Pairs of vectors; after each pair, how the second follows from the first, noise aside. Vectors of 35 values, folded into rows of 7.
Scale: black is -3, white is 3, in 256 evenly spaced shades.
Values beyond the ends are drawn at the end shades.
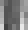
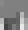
partly zeroed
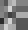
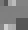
partly zeroed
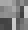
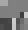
partly zeroed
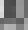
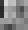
negated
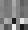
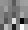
negated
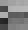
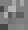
partly zeroed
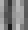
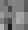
partly zeroed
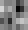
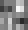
negated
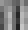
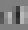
partly zeroed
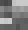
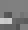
partly zeroed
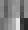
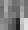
negated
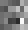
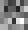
sign-scrambled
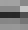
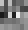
sign-scrambled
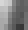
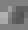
partly zeroed
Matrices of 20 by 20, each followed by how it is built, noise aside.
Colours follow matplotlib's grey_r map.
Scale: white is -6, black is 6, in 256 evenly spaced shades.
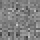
low rank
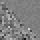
lower triangular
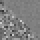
lower triangular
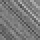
Toeplitz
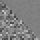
lower triangular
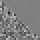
lower triangular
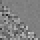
lower triangular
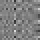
low rank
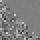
lower triangular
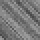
Toeplitz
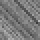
Toeplitz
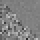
lower triangular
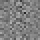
low rank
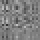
low rank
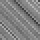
Toeplitz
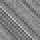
Toeplitz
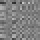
low rank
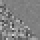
lower triangular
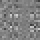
low rank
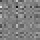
low rank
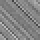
Toeplitz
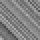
Toeplitz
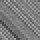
Toeplitz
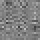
low rank
